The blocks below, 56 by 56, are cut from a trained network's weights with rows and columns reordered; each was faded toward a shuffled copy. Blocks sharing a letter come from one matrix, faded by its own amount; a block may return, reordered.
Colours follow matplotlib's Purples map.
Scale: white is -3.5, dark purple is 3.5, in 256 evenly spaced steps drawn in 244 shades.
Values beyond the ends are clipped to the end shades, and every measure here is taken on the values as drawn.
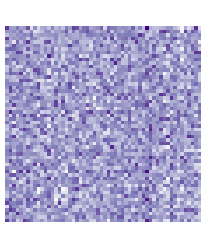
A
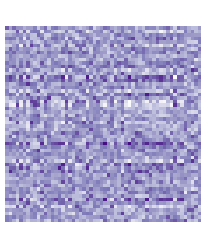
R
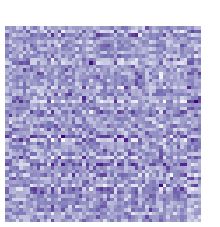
R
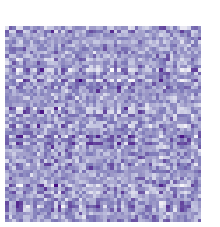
R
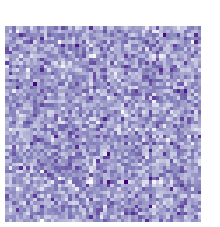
A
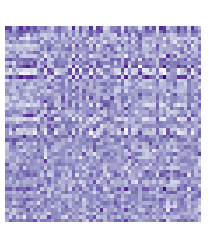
R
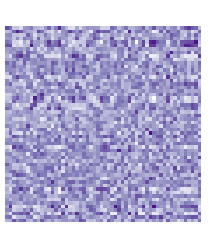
R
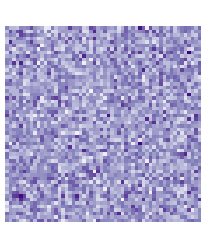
A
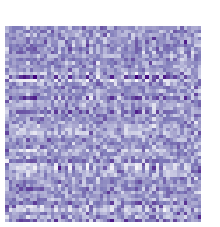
R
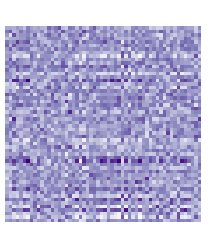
R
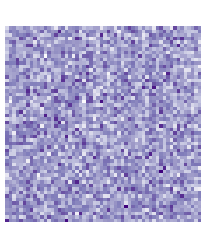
A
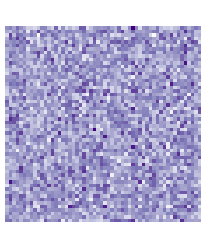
A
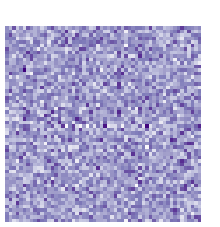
A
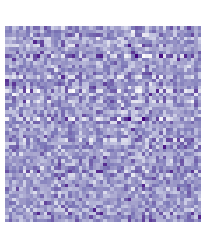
R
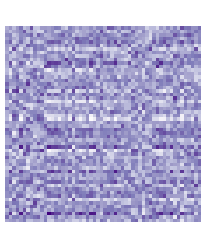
R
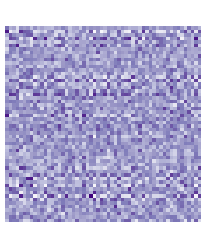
R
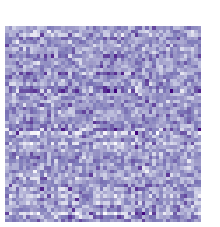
R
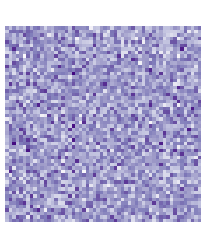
A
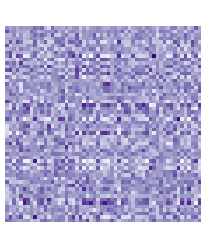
R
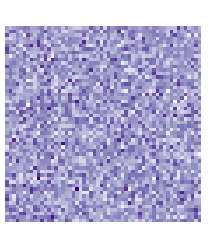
A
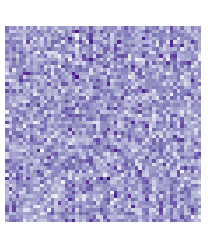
A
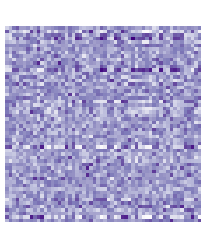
R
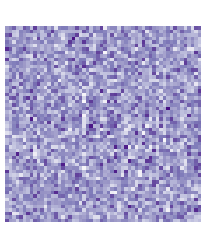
A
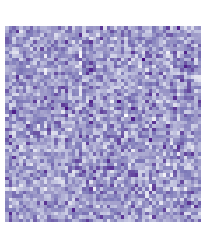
A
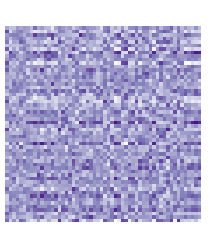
R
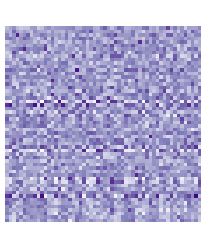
R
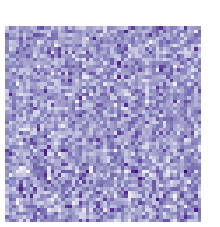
A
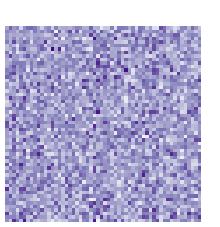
A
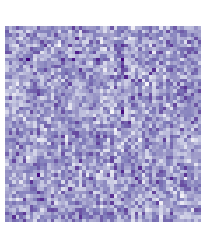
A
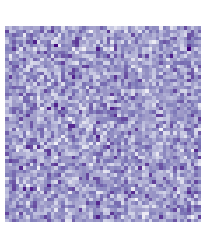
A
